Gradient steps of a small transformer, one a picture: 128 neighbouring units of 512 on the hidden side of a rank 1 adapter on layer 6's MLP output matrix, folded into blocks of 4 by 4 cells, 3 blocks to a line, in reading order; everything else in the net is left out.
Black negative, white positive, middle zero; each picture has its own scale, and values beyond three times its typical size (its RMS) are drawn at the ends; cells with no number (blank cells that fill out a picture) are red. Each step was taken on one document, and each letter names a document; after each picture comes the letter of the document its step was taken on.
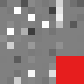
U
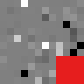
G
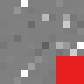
G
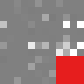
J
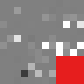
G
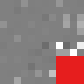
G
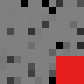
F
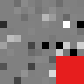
J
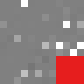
G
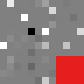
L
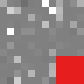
U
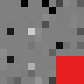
F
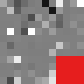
U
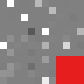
L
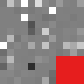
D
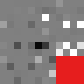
J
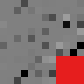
G
